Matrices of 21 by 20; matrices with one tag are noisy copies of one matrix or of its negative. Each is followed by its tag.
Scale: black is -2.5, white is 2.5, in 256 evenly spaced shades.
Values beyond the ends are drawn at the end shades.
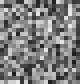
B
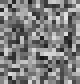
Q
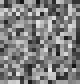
B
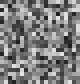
Q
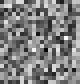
B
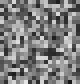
Q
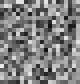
B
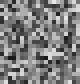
Q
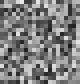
B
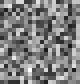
B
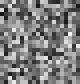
Q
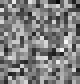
Q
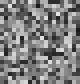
Q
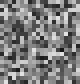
Q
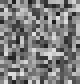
Q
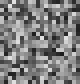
Q
